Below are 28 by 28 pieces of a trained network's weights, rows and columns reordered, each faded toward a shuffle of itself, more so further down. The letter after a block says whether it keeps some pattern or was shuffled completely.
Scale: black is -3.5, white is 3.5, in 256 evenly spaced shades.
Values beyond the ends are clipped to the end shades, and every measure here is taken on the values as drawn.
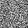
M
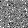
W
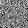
M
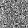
M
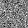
W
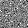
W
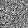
M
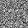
M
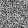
W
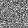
M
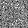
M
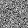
W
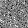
W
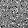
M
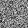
W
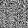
M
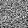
M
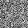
M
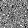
W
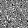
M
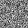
M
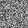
M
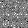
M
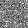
W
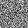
W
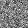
W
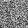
W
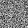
W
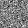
W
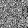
M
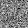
W
